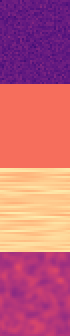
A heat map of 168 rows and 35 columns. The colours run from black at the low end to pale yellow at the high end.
The table splits into 4 rows of 1 panel. Panel 1,1: low, fine-grained, faint in contrast. Panel 2,1: high, flat. Panel 3,1: very high, streaked across, faint in contrast. Panel 4,1: middling, blotchy, faint in contrast.
